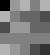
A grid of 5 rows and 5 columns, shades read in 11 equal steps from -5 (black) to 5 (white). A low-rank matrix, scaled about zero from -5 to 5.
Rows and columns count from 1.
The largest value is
2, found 4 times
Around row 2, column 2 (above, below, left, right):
1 1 2 -1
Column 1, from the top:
-5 2 -2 0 2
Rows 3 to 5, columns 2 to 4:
1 1 -1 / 0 0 0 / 1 0 -2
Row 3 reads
-2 1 1 -1 -1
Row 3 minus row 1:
3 0 -1 -1 -3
